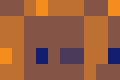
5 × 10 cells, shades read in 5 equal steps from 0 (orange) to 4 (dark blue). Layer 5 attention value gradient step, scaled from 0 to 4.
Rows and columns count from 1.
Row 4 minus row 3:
-1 0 0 2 0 1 1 0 0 2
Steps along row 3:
same up same same same same down same up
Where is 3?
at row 4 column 6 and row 4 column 7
